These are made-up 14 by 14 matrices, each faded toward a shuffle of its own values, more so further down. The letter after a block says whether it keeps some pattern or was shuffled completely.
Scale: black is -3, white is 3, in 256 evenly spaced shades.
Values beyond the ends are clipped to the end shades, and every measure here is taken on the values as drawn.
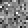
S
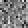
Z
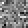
S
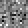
S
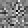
Z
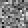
S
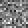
Z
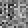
Z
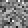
S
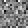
Z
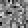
S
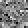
S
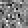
S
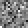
S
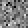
S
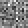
Z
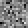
S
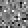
S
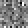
Z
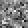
S
